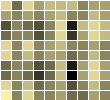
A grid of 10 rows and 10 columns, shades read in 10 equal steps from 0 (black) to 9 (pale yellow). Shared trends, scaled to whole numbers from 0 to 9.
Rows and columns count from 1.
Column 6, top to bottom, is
7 7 8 8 7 6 7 7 6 6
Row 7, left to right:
4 5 5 3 4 7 1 6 8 6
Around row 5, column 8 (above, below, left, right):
6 5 5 6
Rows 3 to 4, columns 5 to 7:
5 8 1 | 5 8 2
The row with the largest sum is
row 1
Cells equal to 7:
15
